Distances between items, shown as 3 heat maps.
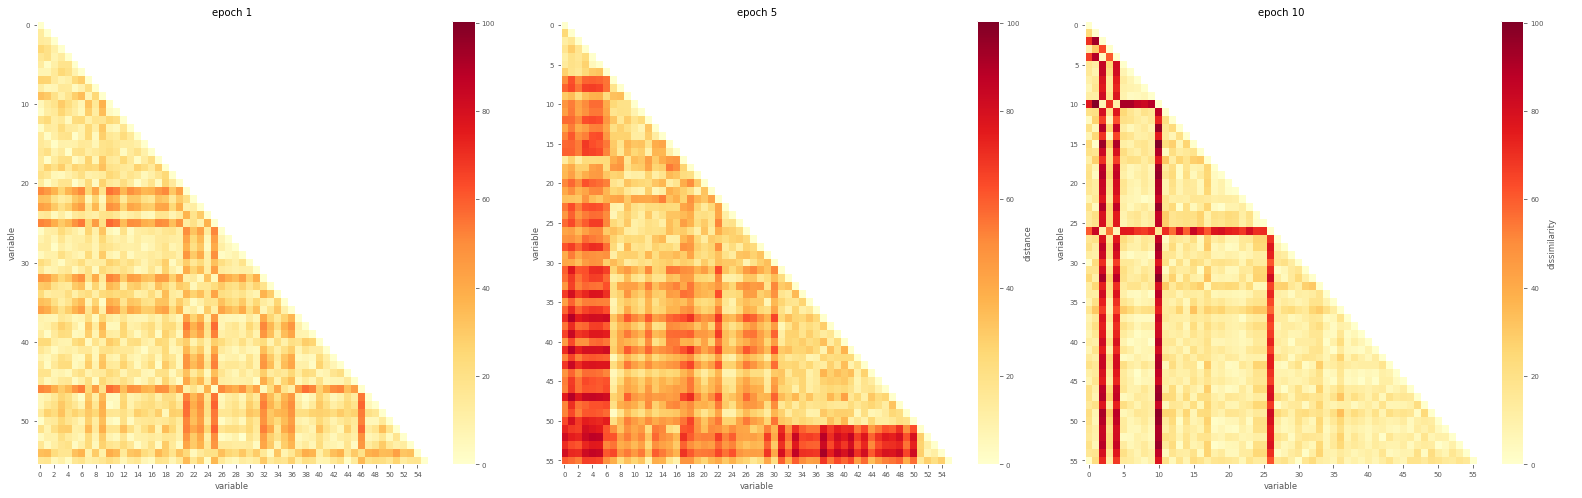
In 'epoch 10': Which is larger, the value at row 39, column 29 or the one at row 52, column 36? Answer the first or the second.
the second
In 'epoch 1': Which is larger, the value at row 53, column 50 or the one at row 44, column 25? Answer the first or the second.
the second
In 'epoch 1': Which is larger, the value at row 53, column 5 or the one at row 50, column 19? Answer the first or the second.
the second
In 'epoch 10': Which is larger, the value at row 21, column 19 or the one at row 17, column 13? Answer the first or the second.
the second
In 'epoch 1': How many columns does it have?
56
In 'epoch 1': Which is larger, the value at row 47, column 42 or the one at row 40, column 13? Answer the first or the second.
the second
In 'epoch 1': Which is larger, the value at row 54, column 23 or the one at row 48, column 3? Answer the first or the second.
the second
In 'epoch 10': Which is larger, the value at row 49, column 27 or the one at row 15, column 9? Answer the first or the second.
the first
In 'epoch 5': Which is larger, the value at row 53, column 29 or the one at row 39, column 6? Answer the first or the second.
the second
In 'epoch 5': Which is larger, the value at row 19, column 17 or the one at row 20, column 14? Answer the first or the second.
the second
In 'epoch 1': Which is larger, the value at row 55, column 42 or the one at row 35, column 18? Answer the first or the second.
the second
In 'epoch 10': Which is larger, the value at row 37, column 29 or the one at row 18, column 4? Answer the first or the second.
the second
